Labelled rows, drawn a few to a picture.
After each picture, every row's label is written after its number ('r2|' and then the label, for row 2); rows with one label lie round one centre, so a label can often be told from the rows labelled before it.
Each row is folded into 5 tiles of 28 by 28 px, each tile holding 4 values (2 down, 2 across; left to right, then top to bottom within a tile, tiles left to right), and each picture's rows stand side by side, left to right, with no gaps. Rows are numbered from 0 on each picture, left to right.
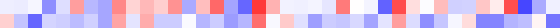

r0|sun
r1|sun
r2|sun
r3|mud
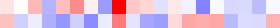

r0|sun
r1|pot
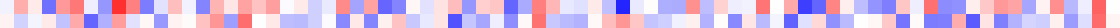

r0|sun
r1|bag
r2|mud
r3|sun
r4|pot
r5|mud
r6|mud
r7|sun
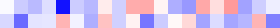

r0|pot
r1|mud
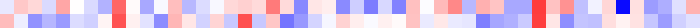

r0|sun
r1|bag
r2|pot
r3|sun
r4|pot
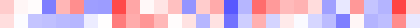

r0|sun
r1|sun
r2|sun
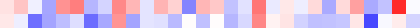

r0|sun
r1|sun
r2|sun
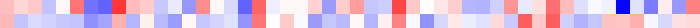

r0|sun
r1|sun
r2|sun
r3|bag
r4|pot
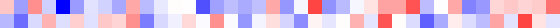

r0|pot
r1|pot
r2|bag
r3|bag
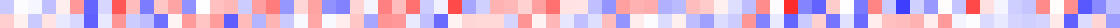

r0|sun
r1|bag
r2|bag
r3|bag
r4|mud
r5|mud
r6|pot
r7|mud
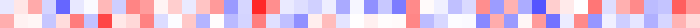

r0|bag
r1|sun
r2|pot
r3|mud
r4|sun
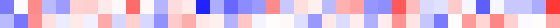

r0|bag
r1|pot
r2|sun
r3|pot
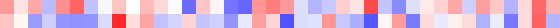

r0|sun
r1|sun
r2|mud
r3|sun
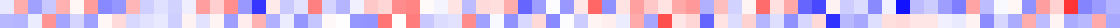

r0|mud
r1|mud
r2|bag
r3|mud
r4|bag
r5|mud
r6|pot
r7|mud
